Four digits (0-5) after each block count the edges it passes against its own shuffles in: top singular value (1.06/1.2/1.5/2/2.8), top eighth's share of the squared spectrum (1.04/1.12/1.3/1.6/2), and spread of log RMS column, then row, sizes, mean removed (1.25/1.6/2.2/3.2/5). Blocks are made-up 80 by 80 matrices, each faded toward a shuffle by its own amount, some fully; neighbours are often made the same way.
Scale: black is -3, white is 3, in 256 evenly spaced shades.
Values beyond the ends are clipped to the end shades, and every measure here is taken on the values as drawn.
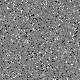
0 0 0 0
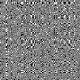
4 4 3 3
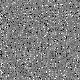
3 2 1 0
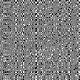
5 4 3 3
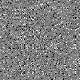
4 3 1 1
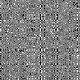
5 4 3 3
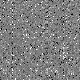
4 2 1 1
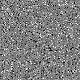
3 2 1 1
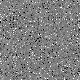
2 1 0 0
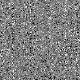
1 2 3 2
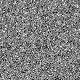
0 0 0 0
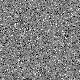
1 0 0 0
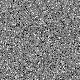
0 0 0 0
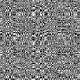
5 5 3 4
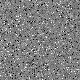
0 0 0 0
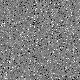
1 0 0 0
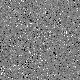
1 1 0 0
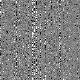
2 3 4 0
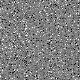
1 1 2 0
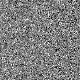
1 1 2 0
